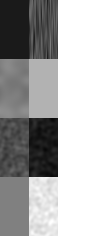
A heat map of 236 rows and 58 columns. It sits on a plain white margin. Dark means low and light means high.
The table splits into 4 rows of 2 panels. Panel 1,1: very low, flat. Panel 1,2: low, streaked downward. Panel 2,1: middling, smooth, faint in contrast. Panel 2,2: high, flat. Panel 3,1: low, blotchy, faint in contrast. Panel 3,2: very low, blotchy, faint in contrast. Panel 4,1: middling, flat. Panel 4,2: very high, blotchy, faint in contrast.
